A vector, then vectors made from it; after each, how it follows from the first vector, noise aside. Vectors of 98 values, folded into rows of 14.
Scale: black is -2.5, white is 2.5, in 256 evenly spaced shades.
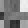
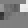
partly zeroed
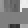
partly zeroed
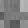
shrunk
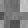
shrunk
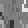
partly zeroed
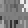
partly zeroed
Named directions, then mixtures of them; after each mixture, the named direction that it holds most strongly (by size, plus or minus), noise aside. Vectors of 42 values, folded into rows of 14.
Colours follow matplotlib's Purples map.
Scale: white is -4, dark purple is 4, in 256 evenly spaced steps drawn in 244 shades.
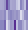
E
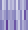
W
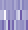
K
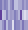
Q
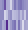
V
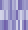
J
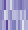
V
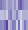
J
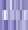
V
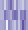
V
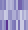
V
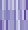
W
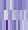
V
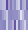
E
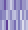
V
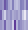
Q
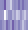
V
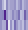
K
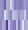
V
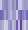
J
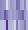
E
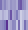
J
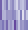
W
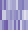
Q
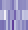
K
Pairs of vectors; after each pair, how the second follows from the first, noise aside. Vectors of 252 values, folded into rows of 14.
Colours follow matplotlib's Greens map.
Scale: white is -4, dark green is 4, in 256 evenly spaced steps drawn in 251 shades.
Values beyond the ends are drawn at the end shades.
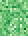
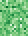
copied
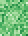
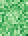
copied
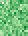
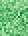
shuffled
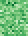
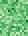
shuffled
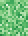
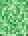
shuffled
